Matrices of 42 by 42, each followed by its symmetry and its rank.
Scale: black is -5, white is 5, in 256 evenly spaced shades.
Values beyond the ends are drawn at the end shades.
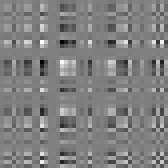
symmetric, rank one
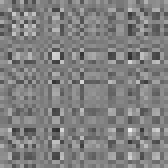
symmetric, rank two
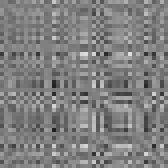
antisymmetric, rank two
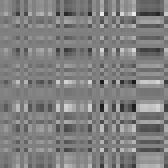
neither, rank one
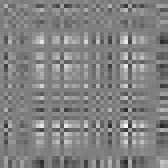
symmetric, rank two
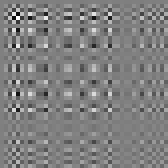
symmetric, rank one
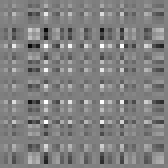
symmetric, rank one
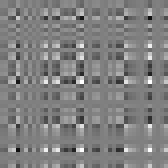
symmetric, rank one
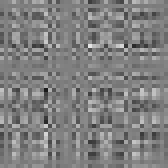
antisymmetric, rank two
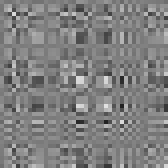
symmetric, rank two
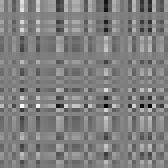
neither, rank one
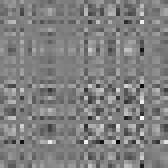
antisymmetric, rank two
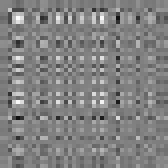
symmetric, rank two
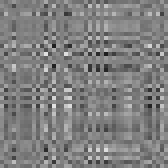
antisymmetric, rank two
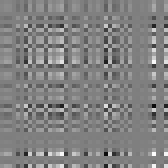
symmetric, rank one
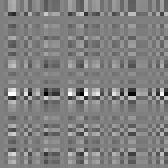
neither, rank one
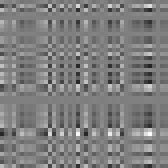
neither, rank one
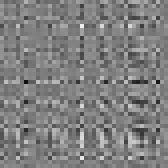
antisymmetric, rank two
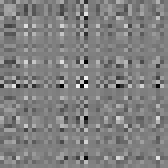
symmetric, rank two
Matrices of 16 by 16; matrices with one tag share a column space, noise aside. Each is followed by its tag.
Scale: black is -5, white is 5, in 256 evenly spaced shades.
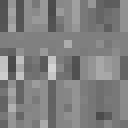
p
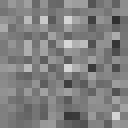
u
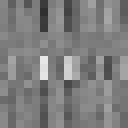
p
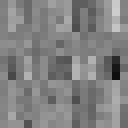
p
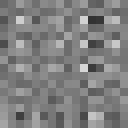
u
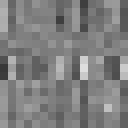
p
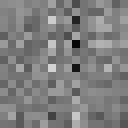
u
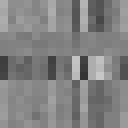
p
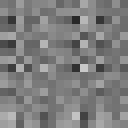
u
